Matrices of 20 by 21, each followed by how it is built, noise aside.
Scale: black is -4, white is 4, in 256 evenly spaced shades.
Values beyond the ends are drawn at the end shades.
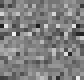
uneven rows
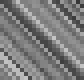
Toeplitz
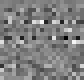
uneven rows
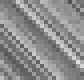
Toeplitz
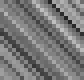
Toeplitz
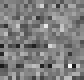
uneven rows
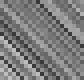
Toeplitz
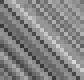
Toeplitz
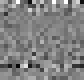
uneven rows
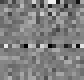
uneven rows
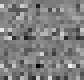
uneven rows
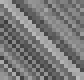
Toeplitz
